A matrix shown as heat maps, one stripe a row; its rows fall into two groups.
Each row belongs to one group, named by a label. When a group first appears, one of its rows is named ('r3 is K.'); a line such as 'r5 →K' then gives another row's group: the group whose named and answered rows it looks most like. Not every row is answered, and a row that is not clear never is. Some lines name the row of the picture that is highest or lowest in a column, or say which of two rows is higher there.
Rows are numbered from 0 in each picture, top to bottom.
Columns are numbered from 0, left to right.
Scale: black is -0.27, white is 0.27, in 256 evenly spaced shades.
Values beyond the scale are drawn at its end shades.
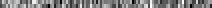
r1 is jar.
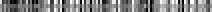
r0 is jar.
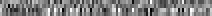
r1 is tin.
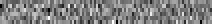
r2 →jar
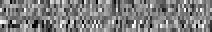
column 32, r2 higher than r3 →No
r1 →jar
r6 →jar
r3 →jar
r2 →tin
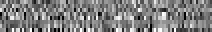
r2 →tin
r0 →jar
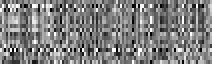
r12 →tin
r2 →tin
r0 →tin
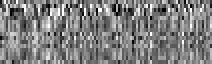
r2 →tin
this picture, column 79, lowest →2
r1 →jar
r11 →jar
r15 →tin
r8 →jar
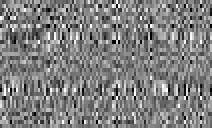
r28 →jar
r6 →jar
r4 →tin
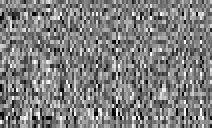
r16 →tin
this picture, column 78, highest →29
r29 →jar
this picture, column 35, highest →12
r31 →jar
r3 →jar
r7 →jar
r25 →tin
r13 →jar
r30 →tin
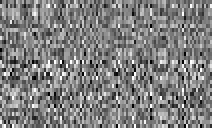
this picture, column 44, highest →24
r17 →tin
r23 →jar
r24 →tin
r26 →jar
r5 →tin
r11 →tin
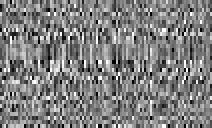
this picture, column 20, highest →9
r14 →jar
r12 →jar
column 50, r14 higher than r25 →Yes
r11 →jar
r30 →jar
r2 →jar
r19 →tin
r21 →jar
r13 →jar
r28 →jar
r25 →jar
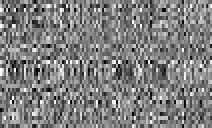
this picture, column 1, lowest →22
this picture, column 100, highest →16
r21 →jar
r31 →jar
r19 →tin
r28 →jar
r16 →tin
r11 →jar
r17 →tin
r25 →tin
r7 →tin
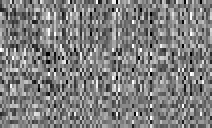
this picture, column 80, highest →11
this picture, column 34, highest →0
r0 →tin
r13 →jar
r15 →jar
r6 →tin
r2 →tin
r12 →tin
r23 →jar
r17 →jar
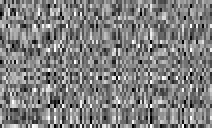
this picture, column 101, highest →10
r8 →jar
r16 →jar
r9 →jar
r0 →tin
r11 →tin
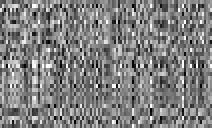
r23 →tin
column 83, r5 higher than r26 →No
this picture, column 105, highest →16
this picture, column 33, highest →16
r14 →tin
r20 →jar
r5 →tin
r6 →jar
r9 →tin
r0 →tin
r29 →jar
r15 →jar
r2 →tin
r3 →jar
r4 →jar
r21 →tin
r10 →jar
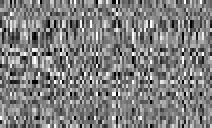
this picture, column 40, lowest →31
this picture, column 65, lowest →18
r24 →jar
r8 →jar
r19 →jar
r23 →tin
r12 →jar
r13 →jar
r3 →tin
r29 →tin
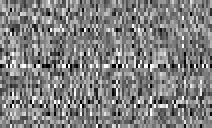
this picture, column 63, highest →16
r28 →jar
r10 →tin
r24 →jar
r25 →tin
